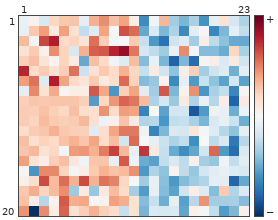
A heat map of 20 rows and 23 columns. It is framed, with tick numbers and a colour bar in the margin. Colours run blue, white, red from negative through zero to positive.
Calmest part: middle left. Odd patch: calmer, in the middle left. Seam: vertical, 50% of the way across, the left part higher.
